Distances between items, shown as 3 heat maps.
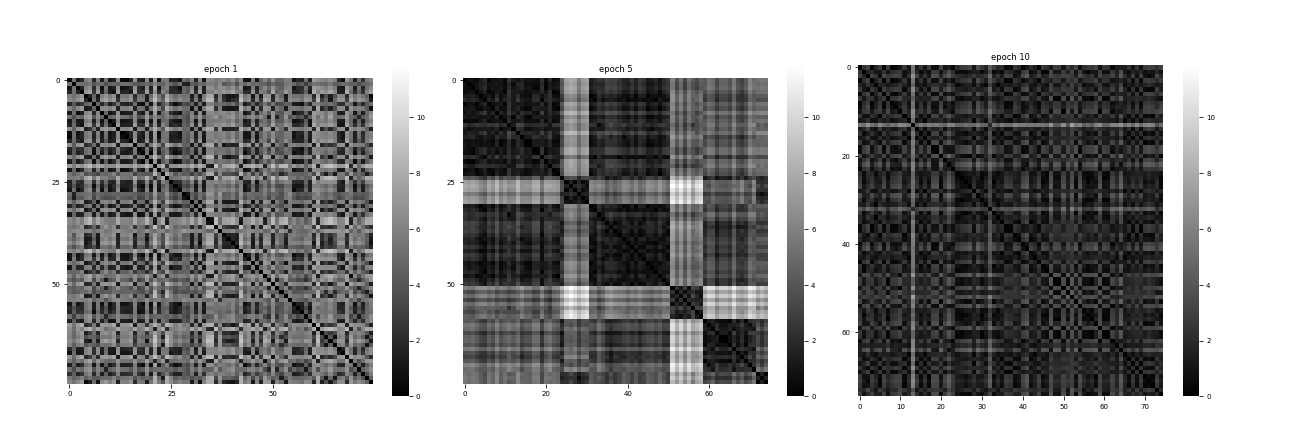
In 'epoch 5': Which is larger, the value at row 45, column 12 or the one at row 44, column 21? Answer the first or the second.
the second
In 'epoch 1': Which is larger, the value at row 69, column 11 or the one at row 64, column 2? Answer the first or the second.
the second
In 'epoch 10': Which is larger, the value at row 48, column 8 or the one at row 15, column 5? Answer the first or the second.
the first
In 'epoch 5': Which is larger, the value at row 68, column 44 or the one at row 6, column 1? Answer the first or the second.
the first
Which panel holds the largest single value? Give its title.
epoch 5
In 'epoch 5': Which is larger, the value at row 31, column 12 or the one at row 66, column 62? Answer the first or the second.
the second
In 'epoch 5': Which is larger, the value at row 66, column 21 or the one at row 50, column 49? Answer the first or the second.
the first
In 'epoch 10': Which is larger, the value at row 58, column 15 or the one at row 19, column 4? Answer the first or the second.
the second
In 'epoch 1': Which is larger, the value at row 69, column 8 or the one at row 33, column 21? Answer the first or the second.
the second
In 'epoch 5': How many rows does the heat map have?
75
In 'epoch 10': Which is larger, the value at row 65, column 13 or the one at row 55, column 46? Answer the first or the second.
the first
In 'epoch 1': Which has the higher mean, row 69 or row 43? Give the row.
69
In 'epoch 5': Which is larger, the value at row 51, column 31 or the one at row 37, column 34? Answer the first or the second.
the first
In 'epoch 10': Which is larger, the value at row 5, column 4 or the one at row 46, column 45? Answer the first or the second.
the first
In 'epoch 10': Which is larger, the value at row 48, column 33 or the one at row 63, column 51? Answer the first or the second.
the second
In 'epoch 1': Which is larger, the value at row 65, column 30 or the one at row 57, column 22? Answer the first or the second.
the first
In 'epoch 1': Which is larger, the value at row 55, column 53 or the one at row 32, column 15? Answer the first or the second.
the second
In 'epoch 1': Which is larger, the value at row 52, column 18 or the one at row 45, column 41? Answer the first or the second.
the first
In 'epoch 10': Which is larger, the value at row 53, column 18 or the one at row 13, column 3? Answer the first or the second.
the second
